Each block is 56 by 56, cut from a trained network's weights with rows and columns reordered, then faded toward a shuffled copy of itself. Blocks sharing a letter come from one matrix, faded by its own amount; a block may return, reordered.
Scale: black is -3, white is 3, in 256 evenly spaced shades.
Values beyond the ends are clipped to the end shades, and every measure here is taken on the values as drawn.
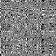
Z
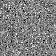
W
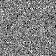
W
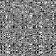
Z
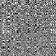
Z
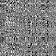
Z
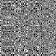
Z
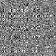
Z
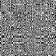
Z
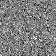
W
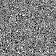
W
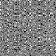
Z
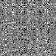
Z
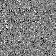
W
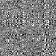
Z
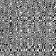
Z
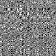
Z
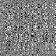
Z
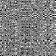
Z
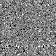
W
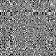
Z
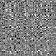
Z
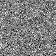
W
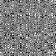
Z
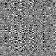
Z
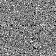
W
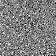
W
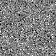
W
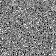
W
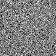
W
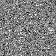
W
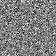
W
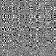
Z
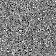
W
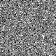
W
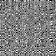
Z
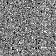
W
